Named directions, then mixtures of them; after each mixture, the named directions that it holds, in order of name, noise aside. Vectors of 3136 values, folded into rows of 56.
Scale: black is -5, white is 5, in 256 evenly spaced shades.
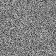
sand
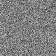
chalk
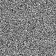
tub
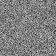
chalk, sand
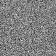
chalk, sand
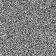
chalk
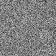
chalk, sand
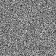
sand, tub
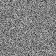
sand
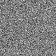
chalk, tub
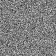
tub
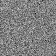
chalk, sand, tub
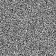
sand, tub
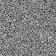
chalk, sand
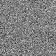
chalk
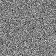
chalk, tub
